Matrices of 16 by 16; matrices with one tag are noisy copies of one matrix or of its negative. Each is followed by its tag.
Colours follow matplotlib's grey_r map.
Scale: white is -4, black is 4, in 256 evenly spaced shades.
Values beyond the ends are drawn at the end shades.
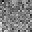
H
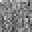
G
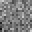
H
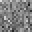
G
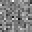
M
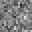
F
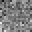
H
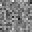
M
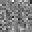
M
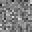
M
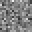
M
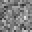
F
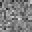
M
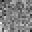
H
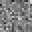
M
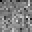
G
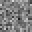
M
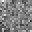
H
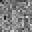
G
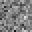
F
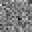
M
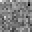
G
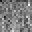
G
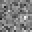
F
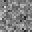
F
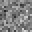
F
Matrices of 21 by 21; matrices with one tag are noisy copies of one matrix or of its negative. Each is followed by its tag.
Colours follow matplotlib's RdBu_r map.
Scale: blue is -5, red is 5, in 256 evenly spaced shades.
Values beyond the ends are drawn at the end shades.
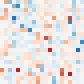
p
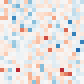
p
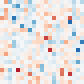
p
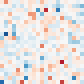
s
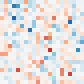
p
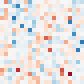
p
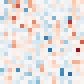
p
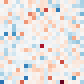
s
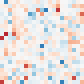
s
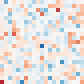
s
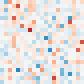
p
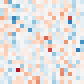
p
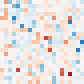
p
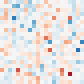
p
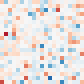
s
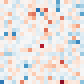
s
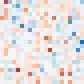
p
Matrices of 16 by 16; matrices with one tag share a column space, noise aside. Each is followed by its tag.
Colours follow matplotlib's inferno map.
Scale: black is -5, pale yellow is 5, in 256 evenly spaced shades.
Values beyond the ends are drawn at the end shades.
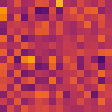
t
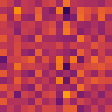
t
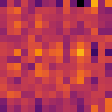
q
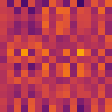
q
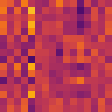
q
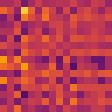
t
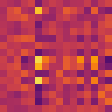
t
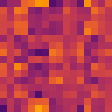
q
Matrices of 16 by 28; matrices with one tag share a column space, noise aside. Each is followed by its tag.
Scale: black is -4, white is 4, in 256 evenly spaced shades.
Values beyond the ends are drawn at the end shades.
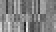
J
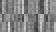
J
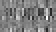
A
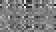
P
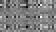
P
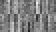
J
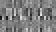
A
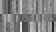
J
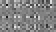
P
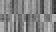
J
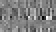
A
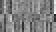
J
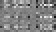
P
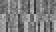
J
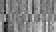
J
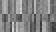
J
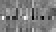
A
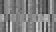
J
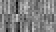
J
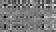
P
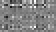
P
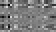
P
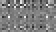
P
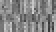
J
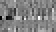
A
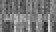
J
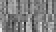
J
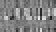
A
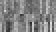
J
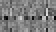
A
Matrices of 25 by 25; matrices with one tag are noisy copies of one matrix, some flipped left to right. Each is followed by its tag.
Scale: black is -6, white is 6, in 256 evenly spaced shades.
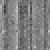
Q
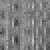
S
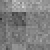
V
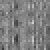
S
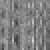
S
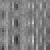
S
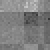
V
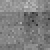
V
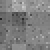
V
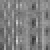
S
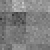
V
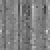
Q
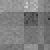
V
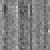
Q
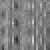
S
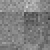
V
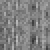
S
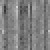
Q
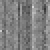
Q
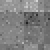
V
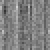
Q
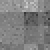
V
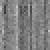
Q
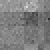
V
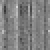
Q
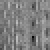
S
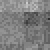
V
